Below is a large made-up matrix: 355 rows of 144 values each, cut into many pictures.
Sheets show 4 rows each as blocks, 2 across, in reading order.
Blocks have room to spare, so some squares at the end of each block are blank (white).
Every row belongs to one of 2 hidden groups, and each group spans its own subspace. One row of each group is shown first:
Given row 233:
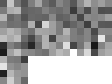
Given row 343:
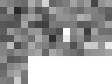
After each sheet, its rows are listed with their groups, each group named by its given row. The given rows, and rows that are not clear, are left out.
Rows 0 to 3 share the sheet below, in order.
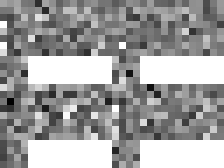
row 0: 233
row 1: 343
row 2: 343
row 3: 233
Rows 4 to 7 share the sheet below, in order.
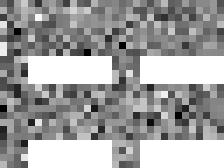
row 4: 233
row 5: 343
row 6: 233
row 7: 343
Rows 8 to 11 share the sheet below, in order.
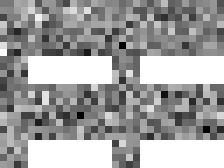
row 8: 233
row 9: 343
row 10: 343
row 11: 343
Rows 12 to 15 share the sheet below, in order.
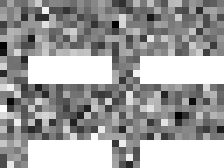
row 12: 233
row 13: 233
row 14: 233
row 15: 343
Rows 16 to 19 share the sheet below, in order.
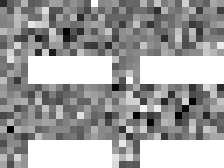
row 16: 343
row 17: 343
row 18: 343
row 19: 343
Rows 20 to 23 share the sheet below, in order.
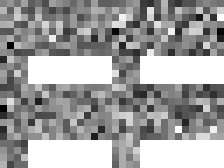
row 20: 343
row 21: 343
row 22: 233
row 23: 233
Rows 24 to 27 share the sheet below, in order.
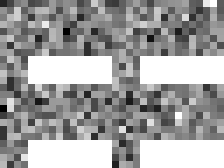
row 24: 343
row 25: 343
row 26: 233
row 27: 343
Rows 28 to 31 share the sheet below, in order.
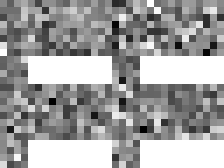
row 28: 233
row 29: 233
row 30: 343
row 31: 233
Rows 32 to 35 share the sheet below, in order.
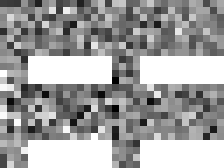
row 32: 343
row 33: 343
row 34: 233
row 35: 233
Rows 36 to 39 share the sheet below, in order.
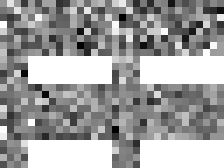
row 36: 233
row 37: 233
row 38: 233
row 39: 233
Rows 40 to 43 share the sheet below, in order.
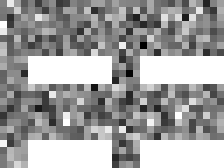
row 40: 233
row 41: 343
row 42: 343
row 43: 343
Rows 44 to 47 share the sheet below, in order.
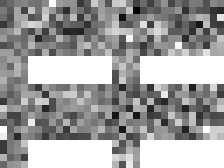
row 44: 343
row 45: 233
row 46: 233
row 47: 343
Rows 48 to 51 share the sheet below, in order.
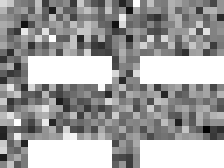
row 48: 343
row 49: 233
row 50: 233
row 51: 343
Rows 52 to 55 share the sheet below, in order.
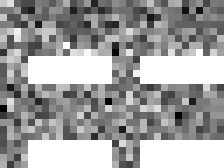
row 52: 233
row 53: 233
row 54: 233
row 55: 343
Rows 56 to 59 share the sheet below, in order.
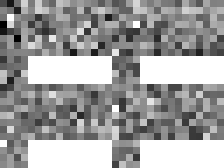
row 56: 233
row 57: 233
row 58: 343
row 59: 233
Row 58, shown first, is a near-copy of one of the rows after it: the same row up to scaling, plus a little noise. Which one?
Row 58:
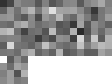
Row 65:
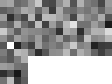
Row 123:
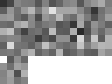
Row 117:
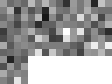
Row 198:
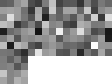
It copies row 123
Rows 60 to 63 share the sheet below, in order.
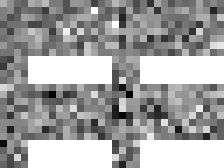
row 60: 343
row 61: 233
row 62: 343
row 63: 233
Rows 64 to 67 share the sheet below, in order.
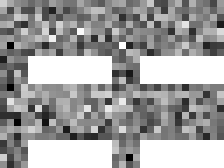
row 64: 343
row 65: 343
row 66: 233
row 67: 343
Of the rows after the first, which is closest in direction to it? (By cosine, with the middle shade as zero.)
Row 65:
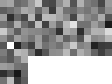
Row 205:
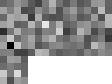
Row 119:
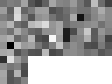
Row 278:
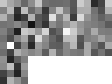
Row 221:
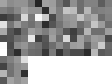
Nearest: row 278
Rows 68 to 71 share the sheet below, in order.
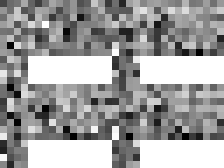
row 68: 343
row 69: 233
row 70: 233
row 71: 233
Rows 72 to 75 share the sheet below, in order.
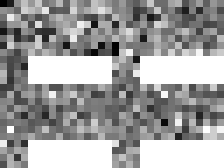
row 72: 233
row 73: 233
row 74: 343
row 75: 343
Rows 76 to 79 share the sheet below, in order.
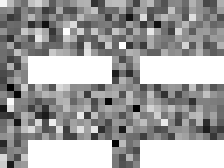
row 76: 343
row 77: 343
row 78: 233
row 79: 343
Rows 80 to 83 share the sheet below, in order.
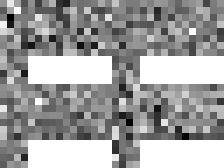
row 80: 233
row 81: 343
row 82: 233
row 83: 233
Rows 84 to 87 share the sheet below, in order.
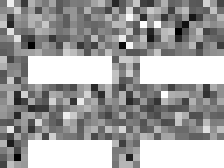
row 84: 233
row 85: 343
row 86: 343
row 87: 343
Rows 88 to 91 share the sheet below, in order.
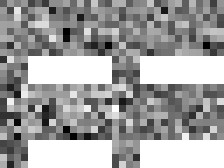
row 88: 343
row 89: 343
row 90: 233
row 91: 233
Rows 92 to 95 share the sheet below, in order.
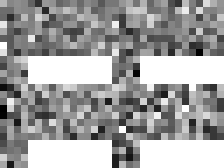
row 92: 233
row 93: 233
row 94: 233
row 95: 343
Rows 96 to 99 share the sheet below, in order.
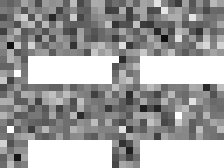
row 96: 343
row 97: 343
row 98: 343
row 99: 343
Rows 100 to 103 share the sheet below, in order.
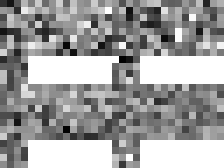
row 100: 233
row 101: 343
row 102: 233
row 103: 343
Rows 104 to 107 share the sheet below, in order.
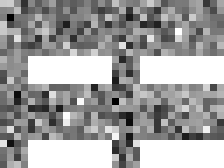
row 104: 233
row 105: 343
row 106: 343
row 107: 233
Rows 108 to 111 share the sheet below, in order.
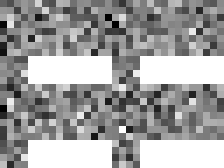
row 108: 233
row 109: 233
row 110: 233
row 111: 343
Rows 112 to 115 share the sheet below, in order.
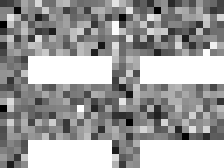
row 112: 233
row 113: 233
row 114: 233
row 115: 233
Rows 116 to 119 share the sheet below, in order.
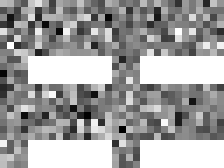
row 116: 343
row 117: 343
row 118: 343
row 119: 343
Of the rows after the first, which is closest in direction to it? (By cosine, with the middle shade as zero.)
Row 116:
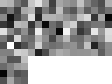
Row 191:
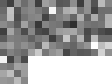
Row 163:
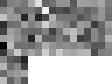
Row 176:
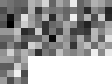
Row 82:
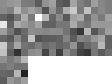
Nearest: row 176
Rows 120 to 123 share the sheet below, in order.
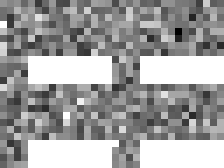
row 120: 233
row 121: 343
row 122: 343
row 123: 343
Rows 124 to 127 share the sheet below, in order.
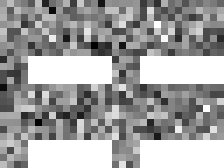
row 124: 343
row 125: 343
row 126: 343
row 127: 233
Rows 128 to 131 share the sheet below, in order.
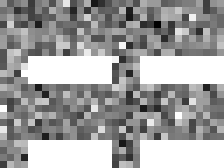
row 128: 233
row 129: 343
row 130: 233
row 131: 343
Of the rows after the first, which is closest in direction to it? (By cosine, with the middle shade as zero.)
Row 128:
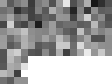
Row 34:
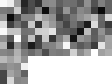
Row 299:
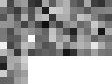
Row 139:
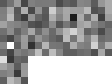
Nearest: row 299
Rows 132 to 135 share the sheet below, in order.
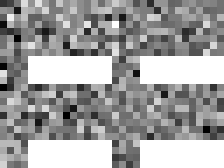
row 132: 233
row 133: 233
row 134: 343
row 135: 343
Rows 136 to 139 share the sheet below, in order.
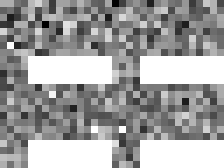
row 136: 343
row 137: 343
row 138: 343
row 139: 343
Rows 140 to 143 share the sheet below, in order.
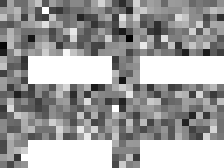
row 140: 233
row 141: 233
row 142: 233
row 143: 233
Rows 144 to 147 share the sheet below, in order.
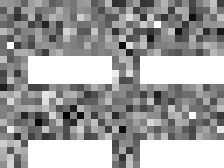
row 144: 343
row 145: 343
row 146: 343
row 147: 343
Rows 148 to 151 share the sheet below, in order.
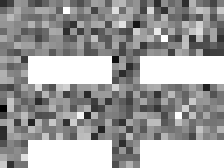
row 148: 343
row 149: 343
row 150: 233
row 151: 343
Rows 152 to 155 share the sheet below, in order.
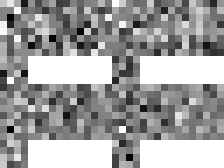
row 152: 233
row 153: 343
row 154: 343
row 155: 343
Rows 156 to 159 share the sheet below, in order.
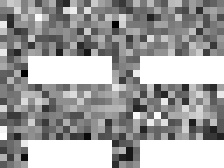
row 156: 233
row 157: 233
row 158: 233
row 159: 343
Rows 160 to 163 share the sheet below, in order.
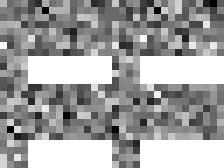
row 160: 233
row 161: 233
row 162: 343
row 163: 233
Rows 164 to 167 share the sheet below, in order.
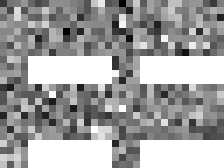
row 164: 343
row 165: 233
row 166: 343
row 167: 343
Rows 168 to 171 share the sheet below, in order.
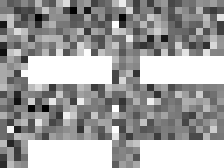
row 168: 233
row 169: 233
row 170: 343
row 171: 233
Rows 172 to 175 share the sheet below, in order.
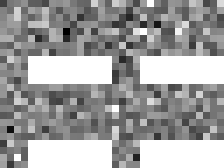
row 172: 343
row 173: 343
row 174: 343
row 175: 233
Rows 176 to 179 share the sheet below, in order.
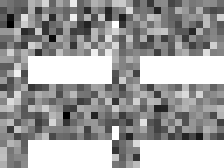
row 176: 343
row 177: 233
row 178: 343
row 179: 233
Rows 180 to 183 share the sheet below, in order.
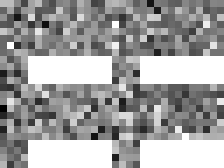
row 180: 343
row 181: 233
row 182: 233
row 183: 233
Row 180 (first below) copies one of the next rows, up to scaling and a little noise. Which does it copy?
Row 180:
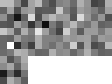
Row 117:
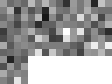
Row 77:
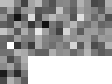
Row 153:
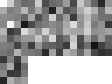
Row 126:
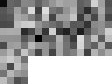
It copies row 77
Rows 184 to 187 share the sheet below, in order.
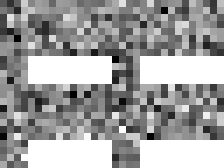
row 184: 233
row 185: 343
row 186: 233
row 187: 343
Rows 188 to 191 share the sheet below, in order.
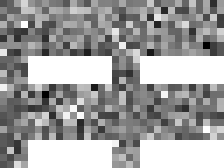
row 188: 233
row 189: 343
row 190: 343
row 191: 343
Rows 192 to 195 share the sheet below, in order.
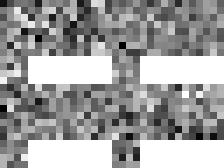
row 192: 343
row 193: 343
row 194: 233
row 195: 233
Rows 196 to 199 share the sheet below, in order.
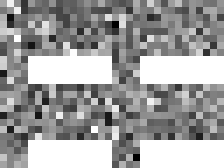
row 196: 233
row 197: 233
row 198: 343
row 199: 233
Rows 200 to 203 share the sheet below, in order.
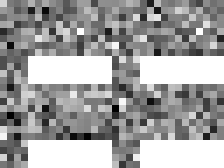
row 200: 343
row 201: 233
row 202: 233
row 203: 233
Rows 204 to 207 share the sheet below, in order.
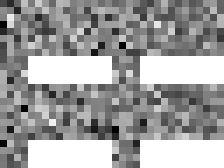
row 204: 233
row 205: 343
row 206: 343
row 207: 233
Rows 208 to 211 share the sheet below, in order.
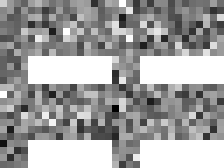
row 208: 343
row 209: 233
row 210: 343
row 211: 233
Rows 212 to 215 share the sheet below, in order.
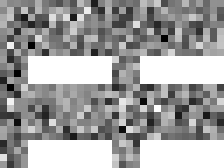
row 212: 343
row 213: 343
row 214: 233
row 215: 343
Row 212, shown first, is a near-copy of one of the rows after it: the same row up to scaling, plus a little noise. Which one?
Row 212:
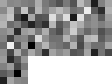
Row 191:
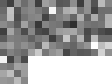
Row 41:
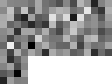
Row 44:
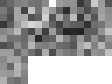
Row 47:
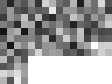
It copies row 41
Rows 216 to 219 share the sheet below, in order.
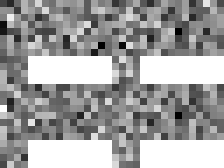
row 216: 233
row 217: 343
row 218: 233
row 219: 343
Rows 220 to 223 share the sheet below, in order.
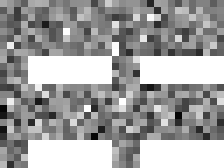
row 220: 343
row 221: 233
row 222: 233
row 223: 343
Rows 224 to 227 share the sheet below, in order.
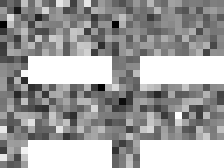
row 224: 233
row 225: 233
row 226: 233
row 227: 343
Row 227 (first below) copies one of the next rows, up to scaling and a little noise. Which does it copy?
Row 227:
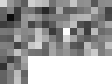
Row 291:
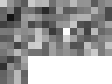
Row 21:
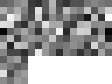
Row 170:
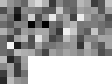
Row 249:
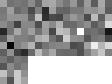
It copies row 291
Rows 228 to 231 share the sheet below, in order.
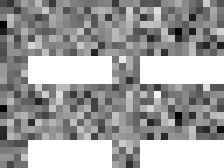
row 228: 233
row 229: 343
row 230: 233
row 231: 343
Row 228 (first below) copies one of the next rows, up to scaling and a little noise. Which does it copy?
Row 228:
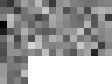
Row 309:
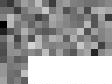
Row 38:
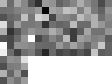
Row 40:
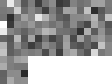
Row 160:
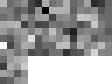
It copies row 309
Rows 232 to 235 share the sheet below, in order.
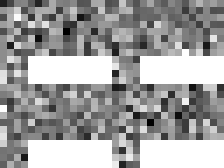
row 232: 343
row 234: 233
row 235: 343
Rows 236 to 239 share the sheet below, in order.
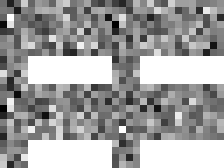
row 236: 233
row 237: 233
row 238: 233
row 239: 343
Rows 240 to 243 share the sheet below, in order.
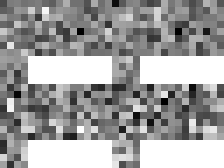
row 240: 343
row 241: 343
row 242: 233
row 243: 343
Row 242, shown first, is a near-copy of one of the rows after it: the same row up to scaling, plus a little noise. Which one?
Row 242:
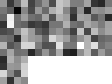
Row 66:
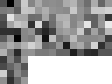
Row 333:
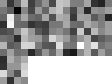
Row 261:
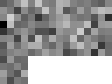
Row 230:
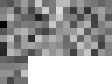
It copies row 333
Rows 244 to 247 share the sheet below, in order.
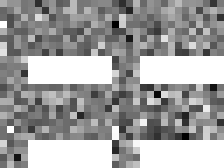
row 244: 233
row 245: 233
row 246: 343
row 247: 233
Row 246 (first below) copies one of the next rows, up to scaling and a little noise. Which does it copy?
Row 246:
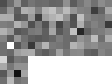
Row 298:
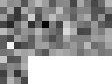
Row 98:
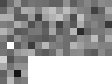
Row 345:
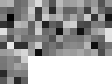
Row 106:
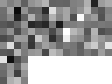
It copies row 98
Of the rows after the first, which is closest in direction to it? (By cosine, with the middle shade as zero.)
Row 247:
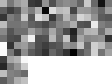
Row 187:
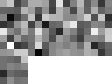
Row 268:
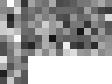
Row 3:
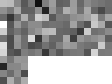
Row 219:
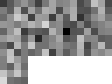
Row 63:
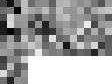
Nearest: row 3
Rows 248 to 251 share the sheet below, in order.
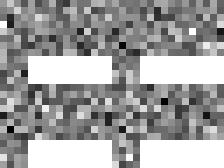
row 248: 233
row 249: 343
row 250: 343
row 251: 343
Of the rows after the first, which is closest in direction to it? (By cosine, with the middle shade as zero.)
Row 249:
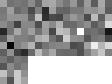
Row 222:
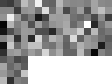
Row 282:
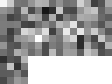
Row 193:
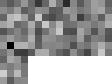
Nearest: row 193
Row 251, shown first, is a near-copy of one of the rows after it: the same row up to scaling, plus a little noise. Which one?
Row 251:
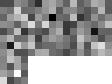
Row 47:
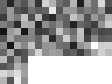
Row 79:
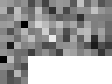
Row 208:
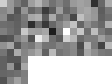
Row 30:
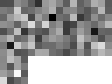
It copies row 30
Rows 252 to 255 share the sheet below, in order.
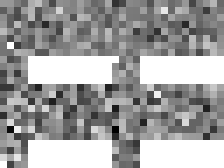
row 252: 343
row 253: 343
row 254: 343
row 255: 233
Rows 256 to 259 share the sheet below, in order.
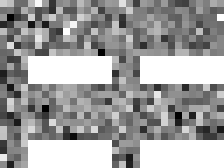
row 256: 343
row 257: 233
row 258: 233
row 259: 343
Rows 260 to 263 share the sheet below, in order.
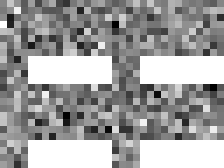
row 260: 233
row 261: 233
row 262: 343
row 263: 233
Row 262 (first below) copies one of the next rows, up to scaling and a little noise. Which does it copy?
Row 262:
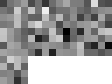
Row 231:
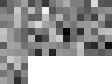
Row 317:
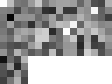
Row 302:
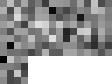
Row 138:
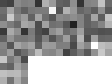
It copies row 231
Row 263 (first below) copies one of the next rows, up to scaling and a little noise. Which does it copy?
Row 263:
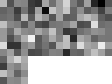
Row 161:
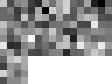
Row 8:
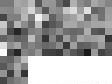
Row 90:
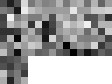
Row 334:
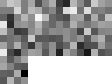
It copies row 161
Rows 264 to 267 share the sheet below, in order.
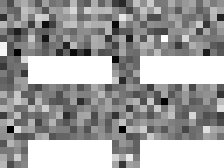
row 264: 233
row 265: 233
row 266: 343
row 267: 343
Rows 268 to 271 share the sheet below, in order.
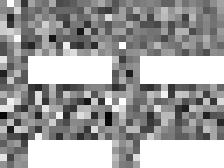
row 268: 233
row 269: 343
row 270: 343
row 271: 343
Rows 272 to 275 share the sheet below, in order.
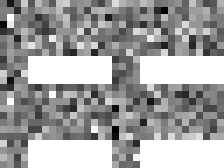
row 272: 233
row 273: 343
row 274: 343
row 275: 233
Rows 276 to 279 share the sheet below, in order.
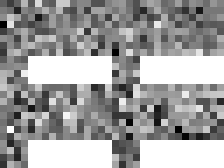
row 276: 233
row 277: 233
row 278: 343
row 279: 233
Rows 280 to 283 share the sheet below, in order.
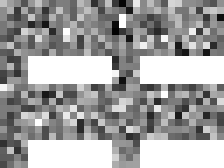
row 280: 343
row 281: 233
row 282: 343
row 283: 343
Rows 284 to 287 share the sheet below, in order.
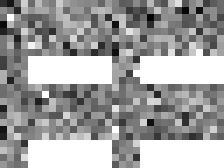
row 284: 233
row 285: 233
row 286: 233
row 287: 233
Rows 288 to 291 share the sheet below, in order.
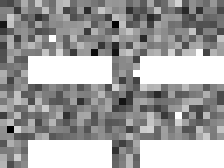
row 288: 233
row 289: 233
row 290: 343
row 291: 343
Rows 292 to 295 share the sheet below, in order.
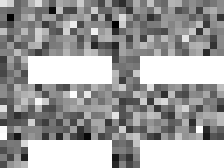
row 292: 343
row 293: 233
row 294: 233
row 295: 343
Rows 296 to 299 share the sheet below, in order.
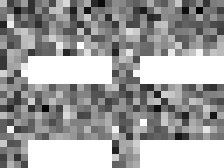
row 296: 233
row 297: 233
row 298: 343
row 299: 233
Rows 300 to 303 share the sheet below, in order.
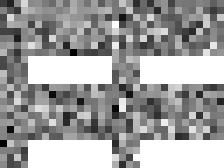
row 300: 233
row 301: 233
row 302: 343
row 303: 233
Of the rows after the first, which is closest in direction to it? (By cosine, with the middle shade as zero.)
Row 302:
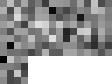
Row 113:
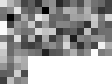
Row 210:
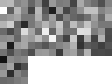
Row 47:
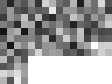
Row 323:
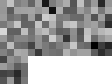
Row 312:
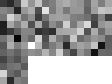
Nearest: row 210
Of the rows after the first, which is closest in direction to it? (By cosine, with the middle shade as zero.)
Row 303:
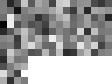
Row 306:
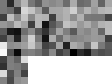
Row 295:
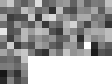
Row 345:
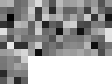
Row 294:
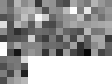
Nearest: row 306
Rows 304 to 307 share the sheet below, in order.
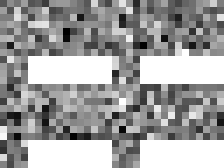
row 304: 343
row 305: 233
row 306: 233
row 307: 343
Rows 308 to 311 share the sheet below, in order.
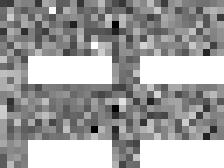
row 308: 343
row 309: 233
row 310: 233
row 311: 233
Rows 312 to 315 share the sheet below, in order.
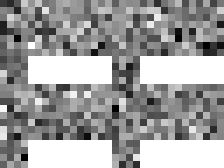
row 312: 233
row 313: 343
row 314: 233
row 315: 233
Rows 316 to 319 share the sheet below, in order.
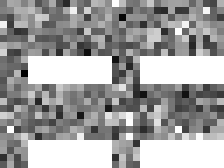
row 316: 233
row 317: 343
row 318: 343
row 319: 233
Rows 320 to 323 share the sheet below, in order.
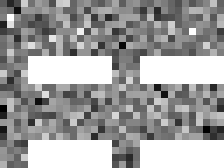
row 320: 233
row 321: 343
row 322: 233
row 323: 343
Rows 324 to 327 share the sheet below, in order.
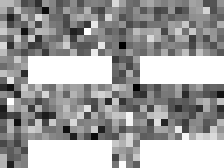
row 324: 233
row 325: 343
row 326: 233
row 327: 233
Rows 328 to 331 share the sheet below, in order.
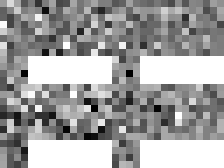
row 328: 233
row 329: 343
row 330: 233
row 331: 343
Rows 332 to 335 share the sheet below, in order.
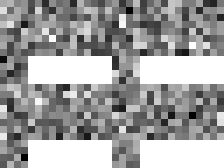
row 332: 343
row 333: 233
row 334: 233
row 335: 343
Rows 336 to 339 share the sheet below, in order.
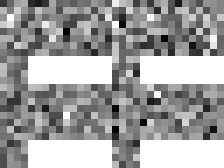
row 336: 343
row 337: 233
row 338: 343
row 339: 233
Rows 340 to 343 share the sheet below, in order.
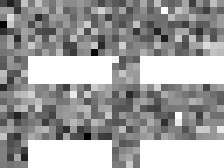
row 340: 233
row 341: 343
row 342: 233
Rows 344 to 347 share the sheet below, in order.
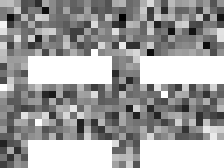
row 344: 233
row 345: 343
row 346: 343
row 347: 343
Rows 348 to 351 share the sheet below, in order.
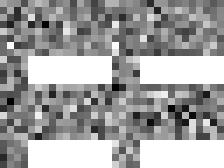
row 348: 343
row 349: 233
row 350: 343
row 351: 343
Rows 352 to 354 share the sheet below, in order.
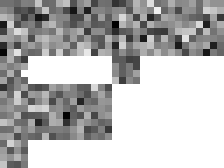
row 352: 233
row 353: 233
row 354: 343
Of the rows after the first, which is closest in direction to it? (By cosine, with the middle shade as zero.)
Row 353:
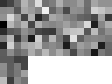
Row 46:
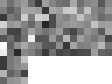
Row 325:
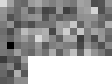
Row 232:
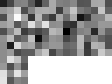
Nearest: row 325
